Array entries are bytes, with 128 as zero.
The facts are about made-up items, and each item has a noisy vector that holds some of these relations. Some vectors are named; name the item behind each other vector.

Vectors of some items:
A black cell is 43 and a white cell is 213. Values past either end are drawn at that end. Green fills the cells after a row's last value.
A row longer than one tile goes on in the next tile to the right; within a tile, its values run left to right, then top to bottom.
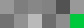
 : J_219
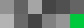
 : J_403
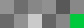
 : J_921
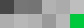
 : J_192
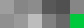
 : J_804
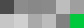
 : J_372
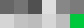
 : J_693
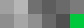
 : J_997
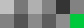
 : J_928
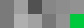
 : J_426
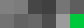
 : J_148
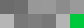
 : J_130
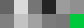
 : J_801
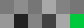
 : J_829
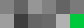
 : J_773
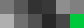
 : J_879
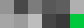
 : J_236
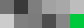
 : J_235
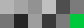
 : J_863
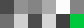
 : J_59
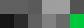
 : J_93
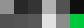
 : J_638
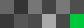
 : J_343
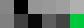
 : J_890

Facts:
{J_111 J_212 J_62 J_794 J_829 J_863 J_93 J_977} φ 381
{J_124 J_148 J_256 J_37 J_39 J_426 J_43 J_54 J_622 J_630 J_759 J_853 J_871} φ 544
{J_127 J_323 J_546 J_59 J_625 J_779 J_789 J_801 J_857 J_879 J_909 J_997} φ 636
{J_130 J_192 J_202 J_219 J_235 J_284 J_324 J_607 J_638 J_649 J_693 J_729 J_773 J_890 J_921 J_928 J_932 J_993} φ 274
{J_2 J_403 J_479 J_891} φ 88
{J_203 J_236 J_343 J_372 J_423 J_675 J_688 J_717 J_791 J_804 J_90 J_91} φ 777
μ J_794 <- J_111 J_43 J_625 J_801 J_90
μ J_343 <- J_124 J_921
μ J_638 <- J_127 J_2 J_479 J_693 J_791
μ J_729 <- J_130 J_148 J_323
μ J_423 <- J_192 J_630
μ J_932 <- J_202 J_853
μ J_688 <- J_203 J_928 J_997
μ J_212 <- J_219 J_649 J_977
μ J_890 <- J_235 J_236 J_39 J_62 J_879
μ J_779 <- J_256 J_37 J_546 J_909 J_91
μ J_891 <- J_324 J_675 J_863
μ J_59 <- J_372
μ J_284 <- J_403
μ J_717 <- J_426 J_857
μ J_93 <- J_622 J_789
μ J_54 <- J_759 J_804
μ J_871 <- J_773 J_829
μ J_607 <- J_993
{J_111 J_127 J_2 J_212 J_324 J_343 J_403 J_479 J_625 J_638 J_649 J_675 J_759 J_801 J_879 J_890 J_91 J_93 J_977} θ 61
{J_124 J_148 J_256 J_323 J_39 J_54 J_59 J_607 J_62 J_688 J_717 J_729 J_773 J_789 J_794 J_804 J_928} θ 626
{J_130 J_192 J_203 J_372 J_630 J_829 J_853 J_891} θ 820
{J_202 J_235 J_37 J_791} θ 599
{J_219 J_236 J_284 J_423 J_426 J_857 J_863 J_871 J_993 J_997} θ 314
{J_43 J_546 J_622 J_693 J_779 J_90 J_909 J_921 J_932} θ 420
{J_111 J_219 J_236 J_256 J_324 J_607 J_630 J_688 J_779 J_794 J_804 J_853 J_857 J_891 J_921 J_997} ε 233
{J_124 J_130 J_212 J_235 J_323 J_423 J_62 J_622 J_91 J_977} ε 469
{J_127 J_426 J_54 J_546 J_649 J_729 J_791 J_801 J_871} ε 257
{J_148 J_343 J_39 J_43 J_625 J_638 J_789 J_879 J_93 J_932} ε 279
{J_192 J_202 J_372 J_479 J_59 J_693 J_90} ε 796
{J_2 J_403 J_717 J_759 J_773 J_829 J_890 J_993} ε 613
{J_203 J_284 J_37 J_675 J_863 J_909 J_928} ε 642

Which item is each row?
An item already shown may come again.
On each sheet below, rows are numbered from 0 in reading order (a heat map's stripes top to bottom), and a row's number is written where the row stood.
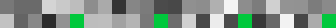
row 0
J_62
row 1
J_127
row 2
J_59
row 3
J_111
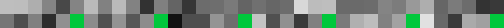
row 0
J_37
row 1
J_928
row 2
J_932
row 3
J_62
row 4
J_649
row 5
J_2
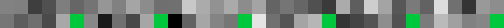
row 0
J_148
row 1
J_829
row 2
J_794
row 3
J_2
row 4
J_284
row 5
J_801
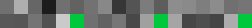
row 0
J_43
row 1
J_148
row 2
J_759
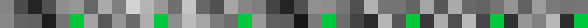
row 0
J_39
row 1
J_977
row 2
J_546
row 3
J_39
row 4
J_717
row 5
J_891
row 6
J_688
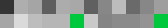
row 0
J_90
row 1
J_91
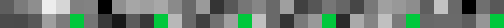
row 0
J_212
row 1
J_890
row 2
J_403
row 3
J_403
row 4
J_729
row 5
J_625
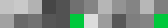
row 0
J_909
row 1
J_323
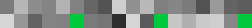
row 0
J_323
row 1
J_423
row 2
J_791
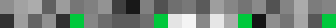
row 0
J_779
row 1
J_789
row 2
J_479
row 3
J_607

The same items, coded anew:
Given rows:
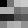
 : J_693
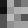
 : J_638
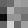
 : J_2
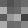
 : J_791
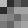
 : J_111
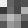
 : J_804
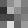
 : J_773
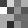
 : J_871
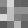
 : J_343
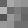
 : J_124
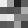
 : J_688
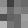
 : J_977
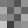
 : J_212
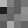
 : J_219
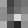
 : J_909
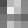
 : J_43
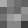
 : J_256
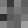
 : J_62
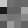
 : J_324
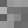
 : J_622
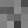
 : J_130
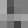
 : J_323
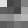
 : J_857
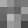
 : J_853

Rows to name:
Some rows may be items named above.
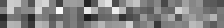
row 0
J_39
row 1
J_39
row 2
J_426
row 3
J_479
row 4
J_372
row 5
J_130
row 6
J_625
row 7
J_91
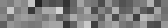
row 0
J_789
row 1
J_111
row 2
J_127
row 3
J_212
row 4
J_791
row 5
J_284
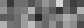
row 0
J_977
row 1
J_649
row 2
J_804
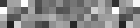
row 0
J_59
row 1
J_323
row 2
J_928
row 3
J_625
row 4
J_59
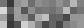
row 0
J_801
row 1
J_37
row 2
J_879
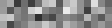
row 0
J_423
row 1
J_90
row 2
J_43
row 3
J_932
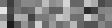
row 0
J_546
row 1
J_403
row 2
J_343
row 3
J_607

